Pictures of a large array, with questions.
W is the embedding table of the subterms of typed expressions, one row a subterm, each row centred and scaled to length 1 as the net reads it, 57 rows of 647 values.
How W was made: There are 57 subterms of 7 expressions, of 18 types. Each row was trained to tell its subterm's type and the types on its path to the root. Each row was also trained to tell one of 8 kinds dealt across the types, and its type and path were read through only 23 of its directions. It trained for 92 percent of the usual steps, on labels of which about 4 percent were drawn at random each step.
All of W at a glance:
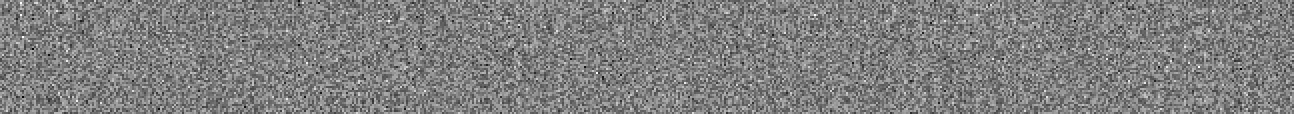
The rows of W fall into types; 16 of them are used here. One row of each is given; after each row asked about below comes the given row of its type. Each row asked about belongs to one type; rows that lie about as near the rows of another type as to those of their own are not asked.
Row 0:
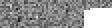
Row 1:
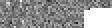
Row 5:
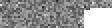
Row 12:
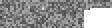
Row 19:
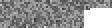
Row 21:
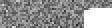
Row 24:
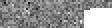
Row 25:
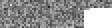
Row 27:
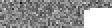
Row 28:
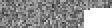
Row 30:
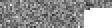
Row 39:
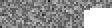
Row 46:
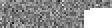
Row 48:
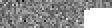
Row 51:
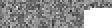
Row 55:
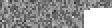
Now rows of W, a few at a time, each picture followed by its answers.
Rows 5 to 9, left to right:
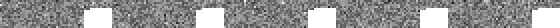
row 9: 0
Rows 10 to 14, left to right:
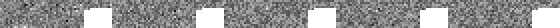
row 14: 12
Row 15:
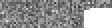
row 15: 1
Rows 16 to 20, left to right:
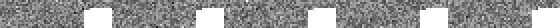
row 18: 28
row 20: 30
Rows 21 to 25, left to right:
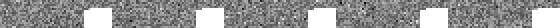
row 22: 0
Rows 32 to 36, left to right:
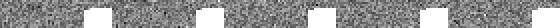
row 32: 28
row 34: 0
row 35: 12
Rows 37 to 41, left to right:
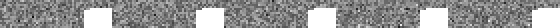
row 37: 24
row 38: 24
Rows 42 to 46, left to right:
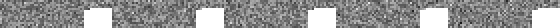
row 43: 24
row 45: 25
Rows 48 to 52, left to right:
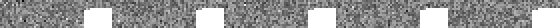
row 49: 1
